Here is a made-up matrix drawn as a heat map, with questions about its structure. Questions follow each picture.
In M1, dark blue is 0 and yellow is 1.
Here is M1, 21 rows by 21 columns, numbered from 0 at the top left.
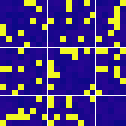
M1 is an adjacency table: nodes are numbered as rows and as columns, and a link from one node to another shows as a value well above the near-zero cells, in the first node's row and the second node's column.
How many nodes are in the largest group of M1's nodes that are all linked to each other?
3
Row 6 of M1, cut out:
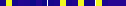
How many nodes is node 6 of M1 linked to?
4
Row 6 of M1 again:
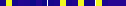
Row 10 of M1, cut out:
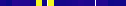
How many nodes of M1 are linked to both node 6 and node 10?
0
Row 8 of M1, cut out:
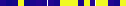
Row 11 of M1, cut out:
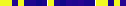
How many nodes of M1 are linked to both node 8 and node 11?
3
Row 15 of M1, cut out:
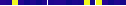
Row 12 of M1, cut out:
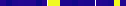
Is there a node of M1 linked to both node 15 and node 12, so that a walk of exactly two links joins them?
no
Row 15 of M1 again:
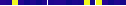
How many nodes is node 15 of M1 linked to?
3
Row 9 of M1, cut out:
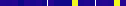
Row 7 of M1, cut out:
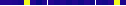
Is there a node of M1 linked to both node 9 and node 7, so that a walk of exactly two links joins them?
yes
